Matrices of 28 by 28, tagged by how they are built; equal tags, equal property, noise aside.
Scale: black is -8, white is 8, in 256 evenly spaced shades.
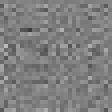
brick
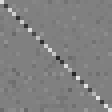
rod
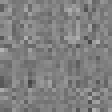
brick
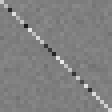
rod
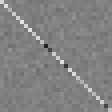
rod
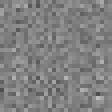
brick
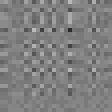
brick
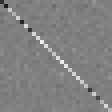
rod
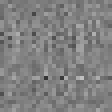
brick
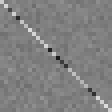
rod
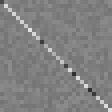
rod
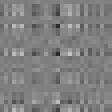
brick
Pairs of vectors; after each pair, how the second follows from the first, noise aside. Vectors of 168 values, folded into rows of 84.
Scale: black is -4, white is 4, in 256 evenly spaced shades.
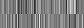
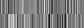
reversed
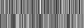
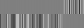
partly zeroed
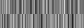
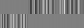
partly zeroed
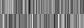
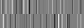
partly zeroed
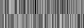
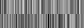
reversed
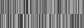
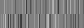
partly zeroed
